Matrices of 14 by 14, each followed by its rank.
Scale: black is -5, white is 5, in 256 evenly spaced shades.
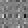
two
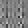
two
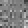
three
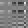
one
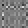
two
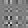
one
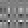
one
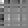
one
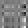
one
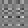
one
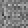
three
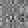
three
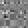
three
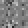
three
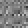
three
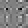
two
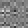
two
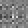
two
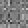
three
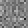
three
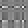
one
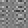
two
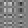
one
